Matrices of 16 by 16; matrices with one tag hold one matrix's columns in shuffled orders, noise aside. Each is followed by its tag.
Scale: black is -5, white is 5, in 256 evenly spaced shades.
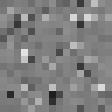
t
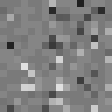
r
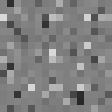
t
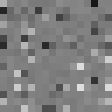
r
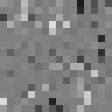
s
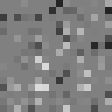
r
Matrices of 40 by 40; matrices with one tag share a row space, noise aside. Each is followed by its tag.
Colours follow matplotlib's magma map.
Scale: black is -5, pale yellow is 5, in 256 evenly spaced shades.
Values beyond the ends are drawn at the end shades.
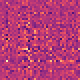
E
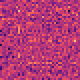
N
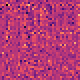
E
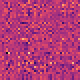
E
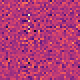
E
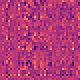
E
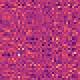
N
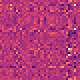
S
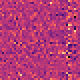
S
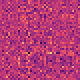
E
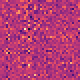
E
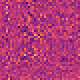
E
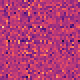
E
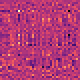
N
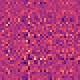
E
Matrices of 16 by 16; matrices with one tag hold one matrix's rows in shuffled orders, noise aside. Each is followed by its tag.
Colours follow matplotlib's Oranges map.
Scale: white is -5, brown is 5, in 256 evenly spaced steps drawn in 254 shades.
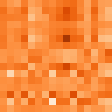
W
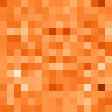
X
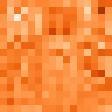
X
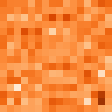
X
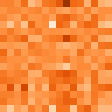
W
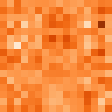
X
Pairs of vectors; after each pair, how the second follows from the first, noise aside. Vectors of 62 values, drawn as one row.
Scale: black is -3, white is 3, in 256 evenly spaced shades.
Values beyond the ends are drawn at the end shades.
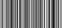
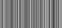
shrunk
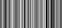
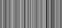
shrunk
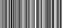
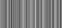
shrunk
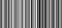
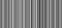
shrunk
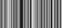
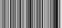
shuffled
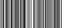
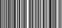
shuffled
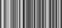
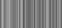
shrunk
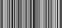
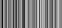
shuffled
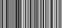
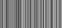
shrunk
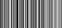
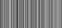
shrunk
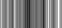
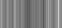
shrunk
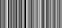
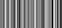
shuffled
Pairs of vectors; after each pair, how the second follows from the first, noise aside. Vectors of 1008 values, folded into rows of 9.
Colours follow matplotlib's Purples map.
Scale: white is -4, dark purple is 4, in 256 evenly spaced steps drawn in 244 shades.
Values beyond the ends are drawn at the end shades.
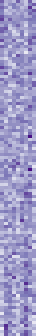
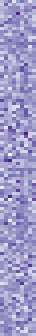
shuffled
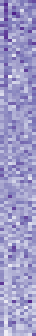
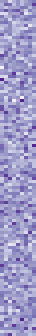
shuffled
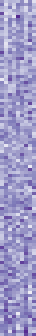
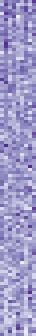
negated
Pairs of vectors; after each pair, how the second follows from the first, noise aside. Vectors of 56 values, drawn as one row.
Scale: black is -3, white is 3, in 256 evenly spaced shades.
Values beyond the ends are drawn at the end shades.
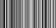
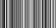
copied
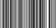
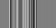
partly zeroed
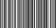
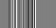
partly zeroed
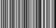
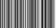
negated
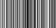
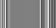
partly zeroed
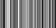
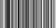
negated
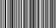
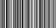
negated
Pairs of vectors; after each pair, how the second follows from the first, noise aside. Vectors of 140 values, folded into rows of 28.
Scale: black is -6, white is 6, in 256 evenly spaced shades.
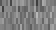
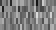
scaled up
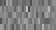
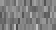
wrapped around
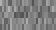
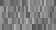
wrapped around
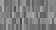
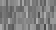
wrapped around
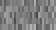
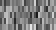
scaled up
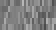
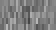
wrapped around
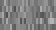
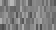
wrapped around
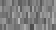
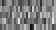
scaled up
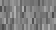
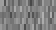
wrapped around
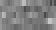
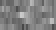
wrapped around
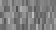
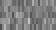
wrapped around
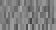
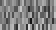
scaled up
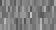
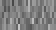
wrapped around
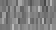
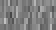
wrapped around
